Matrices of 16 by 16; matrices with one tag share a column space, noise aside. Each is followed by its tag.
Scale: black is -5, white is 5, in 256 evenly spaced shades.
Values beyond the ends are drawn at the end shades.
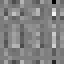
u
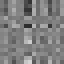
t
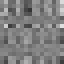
t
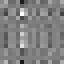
u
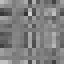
u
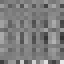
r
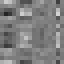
u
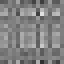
u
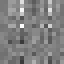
t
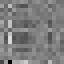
r
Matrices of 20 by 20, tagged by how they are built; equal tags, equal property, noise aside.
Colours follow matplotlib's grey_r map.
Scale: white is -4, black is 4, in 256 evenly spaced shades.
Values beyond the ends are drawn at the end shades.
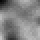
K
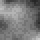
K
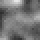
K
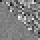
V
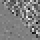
V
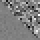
V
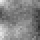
K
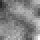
K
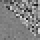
V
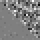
V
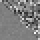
V
